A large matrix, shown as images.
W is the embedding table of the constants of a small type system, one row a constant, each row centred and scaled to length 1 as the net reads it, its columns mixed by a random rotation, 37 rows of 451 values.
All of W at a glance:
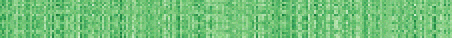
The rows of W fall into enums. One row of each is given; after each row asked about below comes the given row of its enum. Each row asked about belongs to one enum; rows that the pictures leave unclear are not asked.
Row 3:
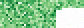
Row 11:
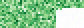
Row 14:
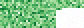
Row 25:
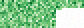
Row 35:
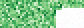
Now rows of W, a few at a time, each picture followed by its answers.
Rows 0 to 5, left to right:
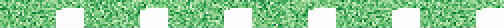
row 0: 14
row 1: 35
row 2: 11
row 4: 14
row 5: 14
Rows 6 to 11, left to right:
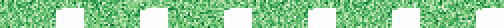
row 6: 25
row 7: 3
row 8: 14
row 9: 25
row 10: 25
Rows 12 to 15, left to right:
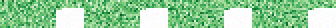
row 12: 25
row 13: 11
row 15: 14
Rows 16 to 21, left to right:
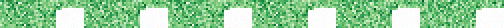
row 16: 3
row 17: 35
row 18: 3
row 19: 3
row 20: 35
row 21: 25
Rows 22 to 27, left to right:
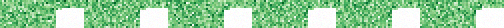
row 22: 11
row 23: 25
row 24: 3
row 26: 25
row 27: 35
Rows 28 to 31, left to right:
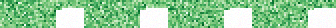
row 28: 3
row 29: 35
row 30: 14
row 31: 11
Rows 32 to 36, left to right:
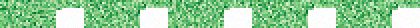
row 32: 14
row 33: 35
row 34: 25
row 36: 35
